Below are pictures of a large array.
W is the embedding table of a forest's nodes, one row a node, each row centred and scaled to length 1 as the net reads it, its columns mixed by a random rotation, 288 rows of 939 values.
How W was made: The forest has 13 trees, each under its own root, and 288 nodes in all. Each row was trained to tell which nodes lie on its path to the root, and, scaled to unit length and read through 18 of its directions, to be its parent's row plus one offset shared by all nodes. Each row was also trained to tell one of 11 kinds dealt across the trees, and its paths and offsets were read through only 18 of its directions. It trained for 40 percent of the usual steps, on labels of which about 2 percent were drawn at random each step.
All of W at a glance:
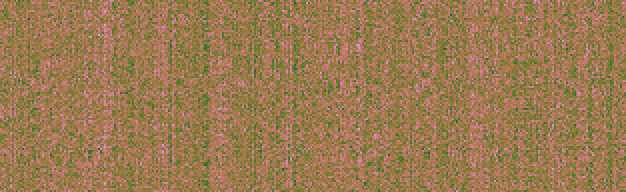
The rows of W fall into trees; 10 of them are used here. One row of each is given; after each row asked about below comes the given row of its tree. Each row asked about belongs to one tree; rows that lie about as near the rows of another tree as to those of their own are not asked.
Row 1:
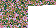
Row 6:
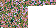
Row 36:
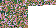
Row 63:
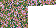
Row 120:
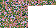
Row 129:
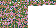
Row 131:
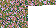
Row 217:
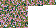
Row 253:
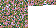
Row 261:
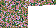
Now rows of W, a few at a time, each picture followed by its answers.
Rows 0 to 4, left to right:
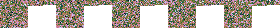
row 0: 36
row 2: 63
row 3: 129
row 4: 120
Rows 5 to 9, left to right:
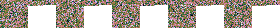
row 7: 1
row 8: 120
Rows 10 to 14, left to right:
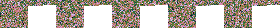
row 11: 1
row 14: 253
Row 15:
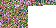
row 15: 120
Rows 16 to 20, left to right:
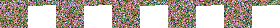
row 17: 1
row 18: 129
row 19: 6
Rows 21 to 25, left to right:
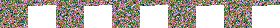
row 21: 36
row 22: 36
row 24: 36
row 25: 253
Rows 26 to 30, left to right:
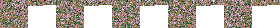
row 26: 6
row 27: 129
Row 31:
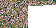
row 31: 253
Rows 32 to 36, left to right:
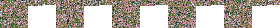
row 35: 36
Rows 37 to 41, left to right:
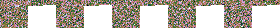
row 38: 120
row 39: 253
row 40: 129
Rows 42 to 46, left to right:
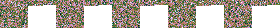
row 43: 217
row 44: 261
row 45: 129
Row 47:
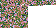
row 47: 1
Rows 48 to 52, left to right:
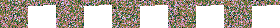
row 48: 120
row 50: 261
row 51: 1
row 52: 261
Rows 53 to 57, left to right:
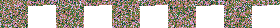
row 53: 261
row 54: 36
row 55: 36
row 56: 217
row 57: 131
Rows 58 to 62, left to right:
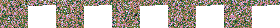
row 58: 63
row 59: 261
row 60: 120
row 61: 129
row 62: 129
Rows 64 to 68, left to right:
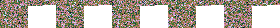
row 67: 217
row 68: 261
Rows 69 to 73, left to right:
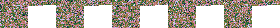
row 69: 120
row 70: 129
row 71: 131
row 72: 261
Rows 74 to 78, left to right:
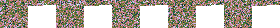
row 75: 1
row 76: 129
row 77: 253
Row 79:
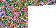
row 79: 253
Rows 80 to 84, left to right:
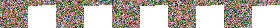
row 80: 131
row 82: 120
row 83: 129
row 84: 36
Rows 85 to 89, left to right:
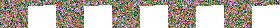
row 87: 217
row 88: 120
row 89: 261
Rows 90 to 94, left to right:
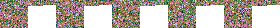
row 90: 120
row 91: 120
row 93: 261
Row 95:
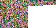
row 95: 120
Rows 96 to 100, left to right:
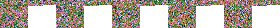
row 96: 63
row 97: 217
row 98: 120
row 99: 63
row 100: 120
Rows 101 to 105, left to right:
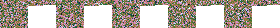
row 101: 129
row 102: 261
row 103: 120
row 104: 129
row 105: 120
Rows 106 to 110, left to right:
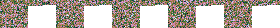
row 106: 1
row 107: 120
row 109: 120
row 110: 217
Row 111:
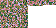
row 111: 261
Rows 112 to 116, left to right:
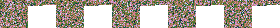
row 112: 261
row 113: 131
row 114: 120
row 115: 217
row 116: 120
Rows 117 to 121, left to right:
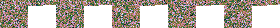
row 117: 253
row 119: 63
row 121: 63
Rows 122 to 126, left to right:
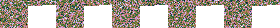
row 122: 131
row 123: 63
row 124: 1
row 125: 63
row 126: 1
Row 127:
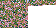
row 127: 120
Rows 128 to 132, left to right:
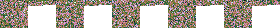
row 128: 253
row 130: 261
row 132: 1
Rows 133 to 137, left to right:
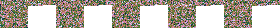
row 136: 1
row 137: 217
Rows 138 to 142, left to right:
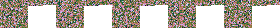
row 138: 36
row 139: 1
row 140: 36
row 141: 120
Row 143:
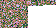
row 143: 261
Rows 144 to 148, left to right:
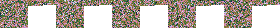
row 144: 217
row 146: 129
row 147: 1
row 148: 1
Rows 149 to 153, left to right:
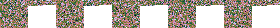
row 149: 63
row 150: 36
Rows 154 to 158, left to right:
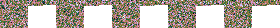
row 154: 120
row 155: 36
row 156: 129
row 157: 261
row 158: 217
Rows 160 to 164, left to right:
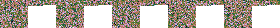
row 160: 1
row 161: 131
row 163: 261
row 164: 261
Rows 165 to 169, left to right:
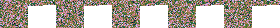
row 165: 261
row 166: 6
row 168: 217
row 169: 261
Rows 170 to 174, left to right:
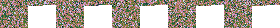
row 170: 63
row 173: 1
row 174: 6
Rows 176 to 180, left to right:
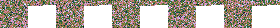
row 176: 36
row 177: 253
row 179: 36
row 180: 120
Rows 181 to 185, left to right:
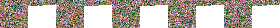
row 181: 63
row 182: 63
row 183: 36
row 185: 131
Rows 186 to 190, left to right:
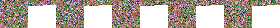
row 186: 1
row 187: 129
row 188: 1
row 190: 120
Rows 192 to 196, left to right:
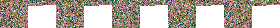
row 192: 1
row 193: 120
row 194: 261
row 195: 261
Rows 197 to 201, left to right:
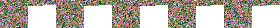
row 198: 6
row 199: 120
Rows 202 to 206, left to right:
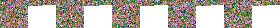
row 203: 217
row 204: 1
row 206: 261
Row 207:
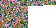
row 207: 261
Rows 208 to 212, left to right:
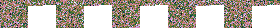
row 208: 261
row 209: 120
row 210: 36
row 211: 63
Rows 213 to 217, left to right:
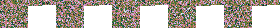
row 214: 253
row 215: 6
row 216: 129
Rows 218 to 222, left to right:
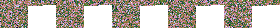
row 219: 217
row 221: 261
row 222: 6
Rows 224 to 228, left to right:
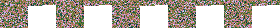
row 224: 1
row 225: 261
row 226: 261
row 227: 261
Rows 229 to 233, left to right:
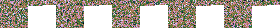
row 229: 129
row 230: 261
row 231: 217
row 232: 261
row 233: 1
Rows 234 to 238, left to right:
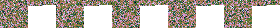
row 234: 217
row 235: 261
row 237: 1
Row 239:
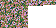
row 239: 253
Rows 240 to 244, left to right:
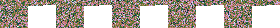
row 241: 120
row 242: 129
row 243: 6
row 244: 1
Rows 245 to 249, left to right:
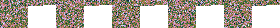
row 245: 129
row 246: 129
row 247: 63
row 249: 1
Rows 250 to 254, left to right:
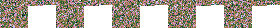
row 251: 6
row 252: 63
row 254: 129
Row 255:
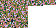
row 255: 1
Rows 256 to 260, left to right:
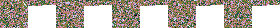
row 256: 6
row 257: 129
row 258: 120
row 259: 1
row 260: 1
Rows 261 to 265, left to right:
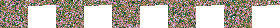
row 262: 63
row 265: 36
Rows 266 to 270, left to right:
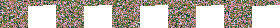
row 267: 217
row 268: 6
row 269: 253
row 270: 1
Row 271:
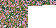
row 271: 217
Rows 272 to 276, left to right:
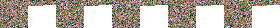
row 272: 1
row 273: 129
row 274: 129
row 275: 120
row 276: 6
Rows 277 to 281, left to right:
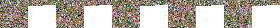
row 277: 129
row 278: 217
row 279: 6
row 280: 1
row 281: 6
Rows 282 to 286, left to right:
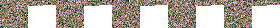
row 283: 6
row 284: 63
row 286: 129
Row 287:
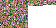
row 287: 253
